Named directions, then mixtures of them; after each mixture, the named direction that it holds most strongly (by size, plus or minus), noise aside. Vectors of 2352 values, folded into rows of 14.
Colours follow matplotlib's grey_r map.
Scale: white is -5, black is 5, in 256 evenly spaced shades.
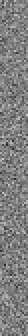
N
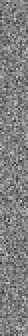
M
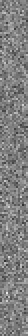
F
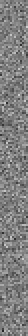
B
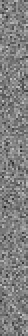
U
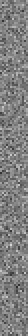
N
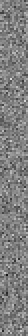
B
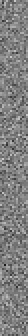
N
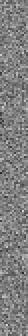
B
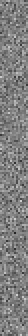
M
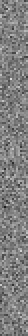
U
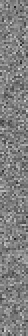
B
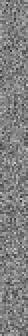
M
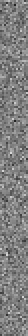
M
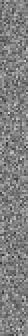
M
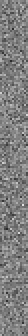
F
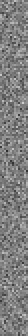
U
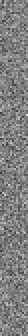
N
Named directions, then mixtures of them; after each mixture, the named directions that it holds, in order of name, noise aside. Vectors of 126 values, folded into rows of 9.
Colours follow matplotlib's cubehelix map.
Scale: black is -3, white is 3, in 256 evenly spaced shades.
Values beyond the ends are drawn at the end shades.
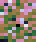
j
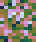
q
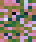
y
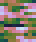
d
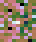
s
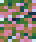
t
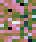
s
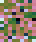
t, y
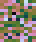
y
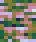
d, t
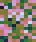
q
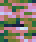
d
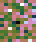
s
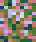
q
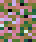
q, s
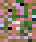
s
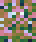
q, s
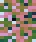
j, s, t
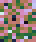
j, t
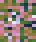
s, y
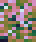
j, q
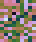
y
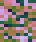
d, s, y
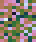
y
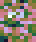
d, q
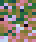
j, q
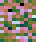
d, s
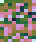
t
